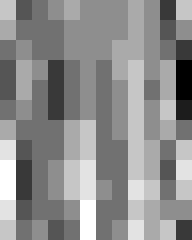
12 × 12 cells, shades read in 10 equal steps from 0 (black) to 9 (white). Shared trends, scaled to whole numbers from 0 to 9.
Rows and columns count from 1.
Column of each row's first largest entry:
1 1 8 9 9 9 6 1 1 1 6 6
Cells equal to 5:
35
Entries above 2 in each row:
11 12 11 10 10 10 12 12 11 11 12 11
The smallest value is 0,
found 2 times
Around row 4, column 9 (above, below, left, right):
6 7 6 5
